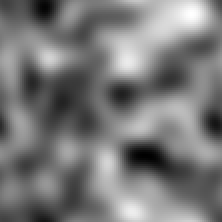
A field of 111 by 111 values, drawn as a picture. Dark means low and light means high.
Overall the values sit about 50% of the way up the scale. The field is smooth, with broad soft blobs. The top right is the ninth with the highest average. No single row or column stands out from its neighbours.
